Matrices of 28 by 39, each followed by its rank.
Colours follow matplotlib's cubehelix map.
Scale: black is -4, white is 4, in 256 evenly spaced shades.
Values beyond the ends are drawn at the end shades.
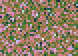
full rank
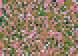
full rank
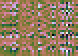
three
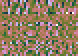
five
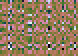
three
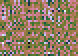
five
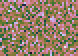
full rank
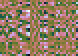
three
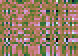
three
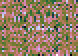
five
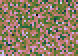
full rank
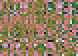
five
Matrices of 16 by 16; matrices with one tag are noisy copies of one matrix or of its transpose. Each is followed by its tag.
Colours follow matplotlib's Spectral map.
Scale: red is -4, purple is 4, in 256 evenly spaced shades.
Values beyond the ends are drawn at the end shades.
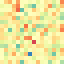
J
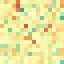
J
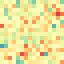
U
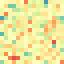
U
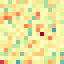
J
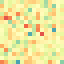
J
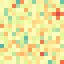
U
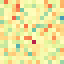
J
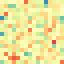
U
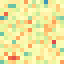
U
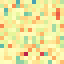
U
